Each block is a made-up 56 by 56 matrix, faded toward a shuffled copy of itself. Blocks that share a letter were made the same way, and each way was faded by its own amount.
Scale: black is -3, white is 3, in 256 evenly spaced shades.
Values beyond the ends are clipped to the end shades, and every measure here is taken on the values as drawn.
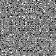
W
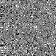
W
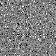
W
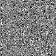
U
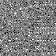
W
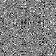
W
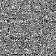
W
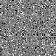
W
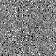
W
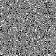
W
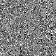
U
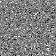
W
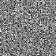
U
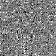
W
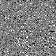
W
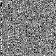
U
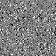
W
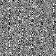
U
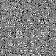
W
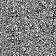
U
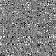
W
